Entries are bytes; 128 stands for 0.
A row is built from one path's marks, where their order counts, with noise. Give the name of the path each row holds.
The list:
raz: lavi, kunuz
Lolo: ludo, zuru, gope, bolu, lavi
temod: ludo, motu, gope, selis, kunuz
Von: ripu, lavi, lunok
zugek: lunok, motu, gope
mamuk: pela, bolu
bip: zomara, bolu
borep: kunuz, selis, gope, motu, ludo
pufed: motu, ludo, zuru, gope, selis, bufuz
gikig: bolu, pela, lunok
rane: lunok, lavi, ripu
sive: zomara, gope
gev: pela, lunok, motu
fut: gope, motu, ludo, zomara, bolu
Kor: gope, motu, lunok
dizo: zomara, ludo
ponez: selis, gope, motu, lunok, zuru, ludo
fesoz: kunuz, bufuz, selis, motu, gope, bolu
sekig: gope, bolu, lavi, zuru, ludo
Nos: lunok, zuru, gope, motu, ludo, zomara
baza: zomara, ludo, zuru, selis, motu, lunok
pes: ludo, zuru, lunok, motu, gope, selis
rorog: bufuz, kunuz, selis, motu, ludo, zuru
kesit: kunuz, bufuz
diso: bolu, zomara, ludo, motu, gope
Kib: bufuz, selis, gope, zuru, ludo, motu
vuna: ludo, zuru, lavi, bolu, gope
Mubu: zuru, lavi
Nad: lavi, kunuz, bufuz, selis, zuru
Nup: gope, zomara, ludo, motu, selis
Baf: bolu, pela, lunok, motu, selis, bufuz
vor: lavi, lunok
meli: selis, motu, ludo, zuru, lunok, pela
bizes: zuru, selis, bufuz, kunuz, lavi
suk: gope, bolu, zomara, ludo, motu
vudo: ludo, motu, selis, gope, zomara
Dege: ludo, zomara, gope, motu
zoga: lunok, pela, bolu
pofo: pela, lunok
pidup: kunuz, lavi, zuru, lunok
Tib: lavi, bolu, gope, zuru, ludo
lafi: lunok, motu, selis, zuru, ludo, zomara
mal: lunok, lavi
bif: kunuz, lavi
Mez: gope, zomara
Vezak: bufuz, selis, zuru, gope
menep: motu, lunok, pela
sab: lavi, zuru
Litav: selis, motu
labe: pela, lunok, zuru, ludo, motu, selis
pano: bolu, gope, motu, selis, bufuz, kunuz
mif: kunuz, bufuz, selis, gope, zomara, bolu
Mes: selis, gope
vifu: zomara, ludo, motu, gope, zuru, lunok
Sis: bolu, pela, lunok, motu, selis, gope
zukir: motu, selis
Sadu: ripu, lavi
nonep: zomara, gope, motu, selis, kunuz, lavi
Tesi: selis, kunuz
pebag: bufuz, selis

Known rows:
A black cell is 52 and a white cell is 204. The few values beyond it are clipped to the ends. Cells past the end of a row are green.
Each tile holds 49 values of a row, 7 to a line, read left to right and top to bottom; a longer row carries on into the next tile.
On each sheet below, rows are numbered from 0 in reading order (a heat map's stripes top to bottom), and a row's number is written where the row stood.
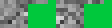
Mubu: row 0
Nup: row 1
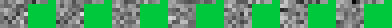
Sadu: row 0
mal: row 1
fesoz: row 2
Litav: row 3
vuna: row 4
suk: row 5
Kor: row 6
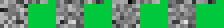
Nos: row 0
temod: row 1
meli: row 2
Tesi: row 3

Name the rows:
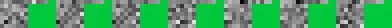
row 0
Vezak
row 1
vor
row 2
Von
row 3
bip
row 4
vifu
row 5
gev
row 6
zoga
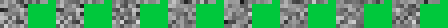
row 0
lafi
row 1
vudo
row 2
mif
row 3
zugek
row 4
pidup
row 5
Sis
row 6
zukir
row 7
rane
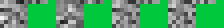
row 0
Kib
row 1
Nad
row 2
Dege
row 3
diso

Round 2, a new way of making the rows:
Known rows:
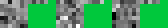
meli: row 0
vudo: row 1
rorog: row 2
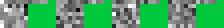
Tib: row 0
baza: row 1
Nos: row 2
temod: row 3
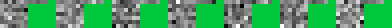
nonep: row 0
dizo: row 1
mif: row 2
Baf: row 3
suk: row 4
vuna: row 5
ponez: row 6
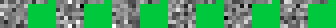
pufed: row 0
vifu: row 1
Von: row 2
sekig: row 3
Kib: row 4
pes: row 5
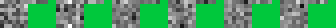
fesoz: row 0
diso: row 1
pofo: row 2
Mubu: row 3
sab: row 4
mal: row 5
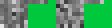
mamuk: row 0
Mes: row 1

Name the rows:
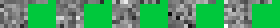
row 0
Litav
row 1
Mez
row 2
gikig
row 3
pebag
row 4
vor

